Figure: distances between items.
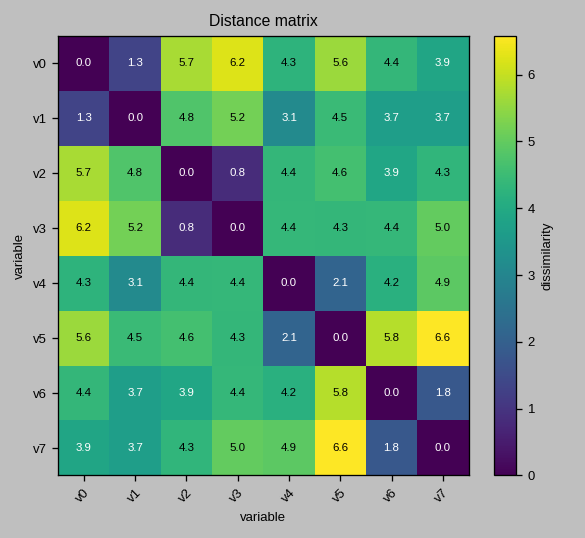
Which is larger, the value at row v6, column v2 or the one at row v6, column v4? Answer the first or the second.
the second
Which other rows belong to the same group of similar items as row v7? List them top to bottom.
v6
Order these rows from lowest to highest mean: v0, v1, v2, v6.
v1, v6, v2, v0
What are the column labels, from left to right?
v0, v1, v2, v3, v4, v5, v6, v7
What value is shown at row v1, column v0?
1.3
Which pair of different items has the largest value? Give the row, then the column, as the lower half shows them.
v7, v5
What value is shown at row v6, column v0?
4.4
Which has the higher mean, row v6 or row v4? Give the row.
v6
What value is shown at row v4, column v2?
4.4
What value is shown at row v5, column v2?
4.6
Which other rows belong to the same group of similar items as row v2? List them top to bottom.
v3
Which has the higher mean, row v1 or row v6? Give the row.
v6
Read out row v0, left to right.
0.0 1.3 5.7 6.2 4.3 5.6 4.4 3.9
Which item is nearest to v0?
v1
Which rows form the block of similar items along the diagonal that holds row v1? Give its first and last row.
v0 to v1
